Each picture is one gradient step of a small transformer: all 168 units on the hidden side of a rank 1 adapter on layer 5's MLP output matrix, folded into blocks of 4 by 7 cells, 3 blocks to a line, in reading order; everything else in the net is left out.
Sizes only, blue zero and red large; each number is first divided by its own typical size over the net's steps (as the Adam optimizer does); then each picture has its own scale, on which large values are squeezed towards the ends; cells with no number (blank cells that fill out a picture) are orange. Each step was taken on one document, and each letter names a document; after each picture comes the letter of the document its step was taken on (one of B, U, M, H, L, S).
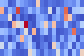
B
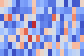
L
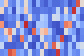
B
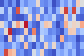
B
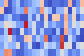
B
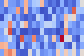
B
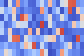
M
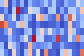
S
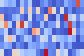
S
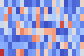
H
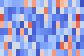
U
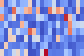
S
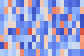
H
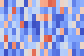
M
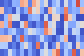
L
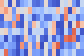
L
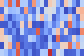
H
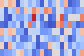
H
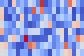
U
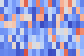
M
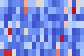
B
